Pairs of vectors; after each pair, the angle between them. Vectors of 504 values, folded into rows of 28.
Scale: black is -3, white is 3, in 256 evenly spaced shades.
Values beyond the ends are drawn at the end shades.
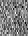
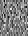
partly opposed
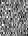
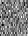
nearly opposite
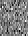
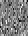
orthogonal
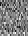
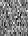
partly opposed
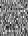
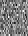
orthogonal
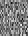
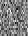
partly aligned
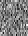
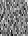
orthogonal
